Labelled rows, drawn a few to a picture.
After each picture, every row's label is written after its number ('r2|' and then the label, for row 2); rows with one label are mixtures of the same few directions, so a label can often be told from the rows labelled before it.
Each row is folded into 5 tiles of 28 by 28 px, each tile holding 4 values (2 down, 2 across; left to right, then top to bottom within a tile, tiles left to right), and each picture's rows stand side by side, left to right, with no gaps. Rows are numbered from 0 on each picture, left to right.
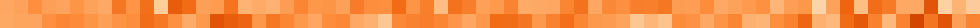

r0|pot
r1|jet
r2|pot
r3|jet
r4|pot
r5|pot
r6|jet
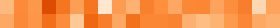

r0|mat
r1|pot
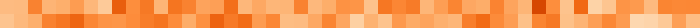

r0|pot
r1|jet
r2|jet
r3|pot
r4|jet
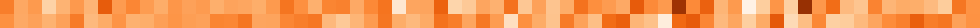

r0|mat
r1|pot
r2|pot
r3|jet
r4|pot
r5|mat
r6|pot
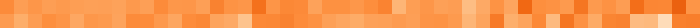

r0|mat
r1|pot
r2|pot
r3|mat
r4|pot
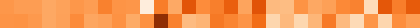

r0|mat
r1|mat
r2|jet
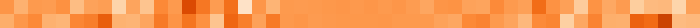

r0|pot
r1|mat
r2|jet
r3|pot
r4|pot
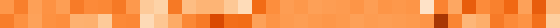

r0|pot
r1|pot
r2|jet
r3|mat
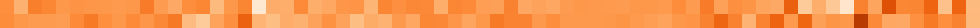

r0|jet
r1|pot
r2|jet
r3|jet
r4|pot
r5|jet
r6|mat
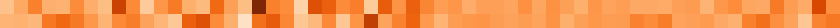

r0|pot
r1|pot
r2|jet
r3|mat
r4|pot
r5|pot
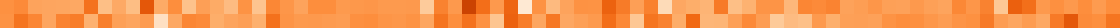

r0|jet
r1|mat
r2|jet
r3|mat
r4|mat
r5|jet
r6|pot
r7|jet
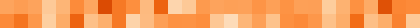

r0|mat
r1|jet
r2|mat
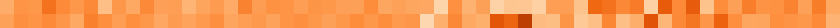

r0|mat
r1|mat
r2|jet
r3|pot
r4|jet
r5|mat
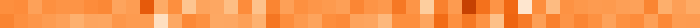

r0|pot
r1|mat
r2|pot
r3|mat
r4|jet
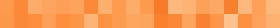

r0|jet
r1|jet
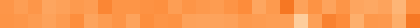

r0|mat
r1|pot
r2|mat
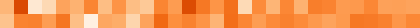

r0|jet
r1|mat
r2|jet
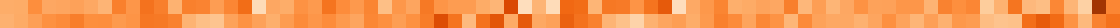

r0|pot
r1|pot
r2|mat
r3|jet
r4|pot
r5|jet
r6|jet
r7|pot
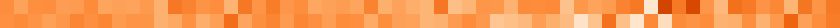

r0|jet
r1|jet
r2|jet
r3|jet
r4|jet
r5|jet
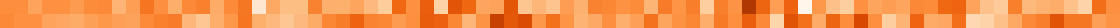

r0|pot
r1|pot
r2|pot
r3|jet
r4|jet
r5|mat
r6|mat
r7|pot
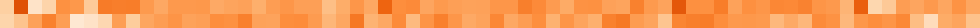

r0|jet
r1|pot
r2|mat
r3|mat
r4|pot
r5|pot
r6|jet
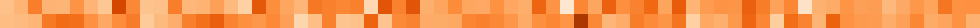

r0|pot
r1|pot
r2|jet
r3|pot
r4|mat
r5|mat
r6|mat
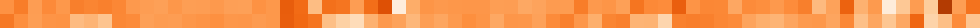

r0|pot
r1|pot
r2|pot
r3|mat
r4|pot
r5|pot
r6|mat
